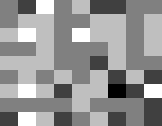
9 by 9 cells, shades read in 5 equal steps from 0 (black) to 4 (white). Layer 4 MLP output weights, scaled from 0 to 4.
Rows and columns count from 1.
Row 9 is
1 4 3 1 2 3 1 2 1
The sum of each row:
18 23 27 21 21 20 22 18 18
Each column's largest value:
3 4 4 3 4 3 3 3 4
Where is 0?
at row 7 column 7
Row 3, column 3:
3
